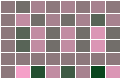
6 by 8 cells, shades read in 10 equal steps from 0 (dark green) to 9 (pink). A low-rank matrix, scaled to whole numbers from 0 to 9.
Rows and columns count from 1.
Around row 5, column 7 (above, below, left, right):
8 0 5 5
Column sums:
30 31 30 31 31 30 30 32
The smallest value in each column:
5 3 1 4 2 4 0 4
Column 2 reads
4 7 3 3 5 9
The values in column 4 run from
4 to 7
